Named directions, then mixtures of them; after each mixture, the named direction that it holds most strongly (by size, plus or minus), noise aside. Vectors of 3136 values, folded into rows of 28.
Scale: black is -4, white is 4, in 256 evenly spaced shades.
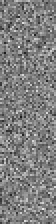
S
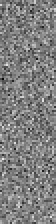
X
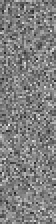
S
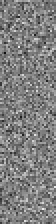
S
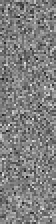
X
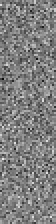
X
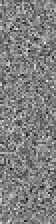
S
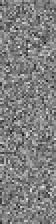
S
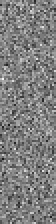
X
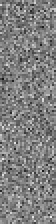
X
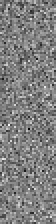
X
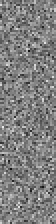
X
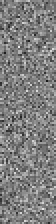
S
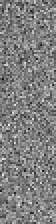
X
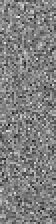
S
